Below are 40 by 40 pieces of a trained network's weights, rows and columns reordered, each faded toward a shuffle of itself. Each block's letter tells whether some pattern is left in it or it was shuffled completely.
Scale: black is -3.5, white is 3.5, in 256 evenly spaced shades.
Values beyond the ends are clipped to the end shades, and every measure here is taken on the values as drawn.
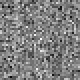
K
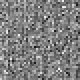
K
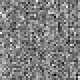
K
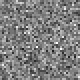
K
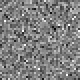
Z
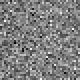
Z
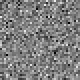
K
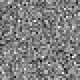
Z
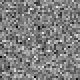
Z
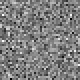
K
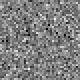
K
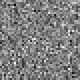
Z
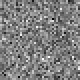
Z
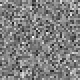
K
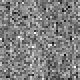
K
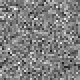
Z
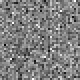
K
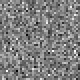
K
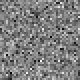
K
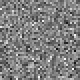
K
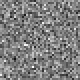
Z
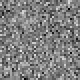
Z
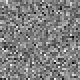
Z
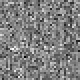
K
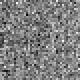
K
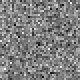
Z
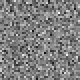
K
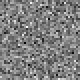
Z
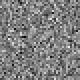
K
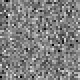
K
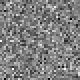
Z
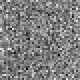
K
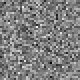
K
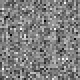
K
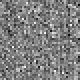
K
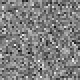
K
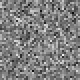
Z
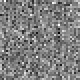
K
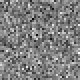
Z
